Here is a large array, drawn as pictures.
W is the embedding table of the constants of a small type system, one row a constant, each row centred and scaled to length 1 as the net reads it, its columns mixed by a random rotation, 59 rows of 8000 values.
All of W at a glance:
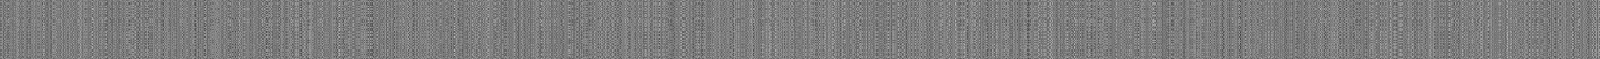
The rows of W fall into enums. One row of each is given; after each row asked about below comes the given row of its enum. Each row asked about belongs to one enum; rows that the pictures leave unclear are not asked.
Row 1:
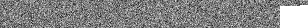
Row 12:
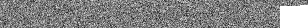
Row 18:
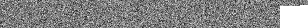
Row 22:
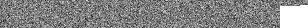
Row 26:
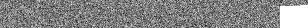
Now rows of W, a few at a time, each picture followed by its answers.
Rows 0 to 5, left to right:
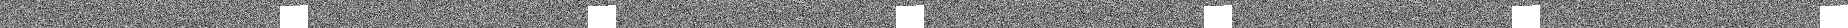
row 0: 26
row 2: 12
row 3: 12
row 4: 12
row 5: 26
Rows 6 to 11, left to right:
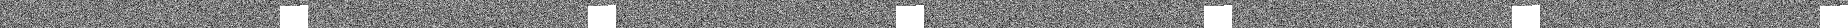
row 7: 26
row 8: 22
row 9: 22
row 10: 26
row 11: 1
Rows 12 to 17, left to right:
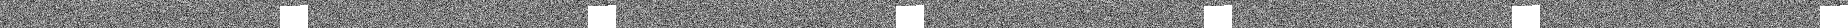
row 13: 1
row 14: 26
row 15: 12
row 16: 26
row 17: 1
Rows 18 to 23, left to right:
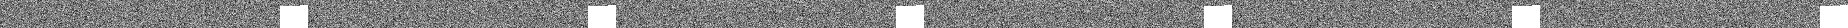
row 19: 22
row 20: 12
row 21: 12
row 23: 26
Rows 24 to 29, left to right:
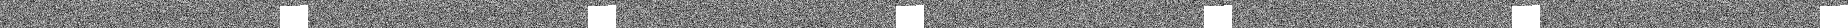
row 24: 12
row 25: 12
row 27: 1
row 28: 26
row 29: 12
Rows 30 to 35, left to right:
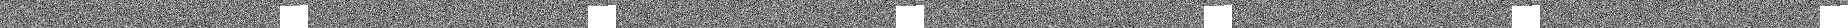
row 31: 18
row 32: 1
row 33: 26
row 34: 1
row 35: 1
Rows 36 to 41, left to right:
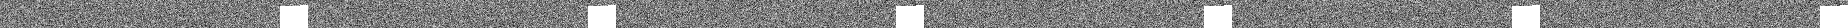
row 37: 26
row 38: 1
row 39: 1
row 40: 12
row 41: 1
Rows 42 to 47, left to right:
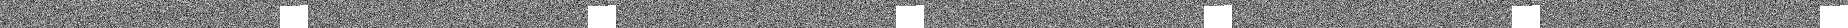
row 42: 12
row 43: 1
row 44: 18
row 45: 26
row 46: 1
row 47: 18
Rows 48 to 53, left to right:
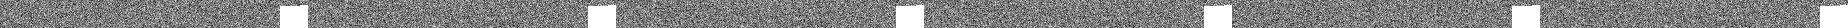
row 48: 1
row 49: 26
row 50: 26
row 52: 18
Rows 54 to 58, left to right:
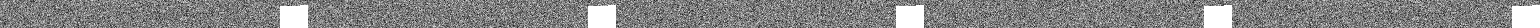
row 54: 12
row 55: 26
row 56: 18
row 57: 1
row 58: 12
